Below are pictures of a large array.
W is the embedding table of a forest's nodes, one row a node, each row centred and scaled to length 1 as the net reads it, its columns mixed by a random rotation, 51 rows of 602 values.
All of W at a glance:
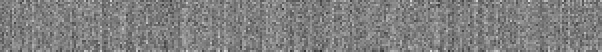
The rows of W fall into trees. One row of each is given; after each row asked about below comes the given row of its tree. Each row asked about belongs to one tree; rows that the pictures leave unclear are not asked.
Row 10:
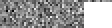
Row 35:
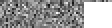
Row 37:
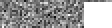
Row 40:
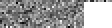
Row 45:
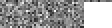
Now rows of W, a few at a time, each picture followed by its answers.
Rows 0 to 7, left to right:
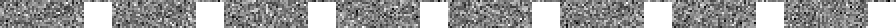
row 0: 35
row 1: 35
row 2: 45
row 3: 37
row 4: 35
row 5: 35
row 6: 35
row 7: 40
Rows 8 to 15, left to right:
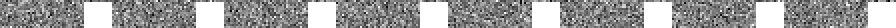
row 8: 45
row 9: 10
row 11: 45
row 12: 35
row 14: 37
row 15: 40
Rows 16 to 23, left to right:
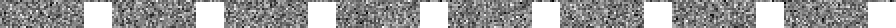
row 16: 45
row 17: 10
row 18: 45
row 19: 40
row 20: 40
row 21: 45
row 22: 10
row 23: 10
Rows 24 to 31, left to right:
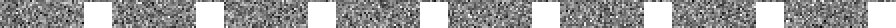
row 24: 35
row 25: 10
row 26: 37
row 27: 45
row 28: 45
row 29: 10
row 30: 45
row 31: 37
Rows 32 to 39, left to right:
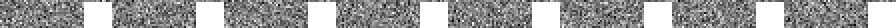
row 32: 10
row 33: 35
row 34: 10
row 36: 10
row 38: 45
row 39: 10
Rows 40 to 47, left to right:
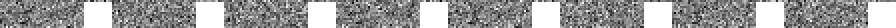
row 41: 10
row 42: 10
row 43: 40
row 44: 40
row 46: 40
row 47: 35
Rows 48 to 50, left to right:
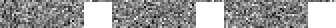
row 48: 35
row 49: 37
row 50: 37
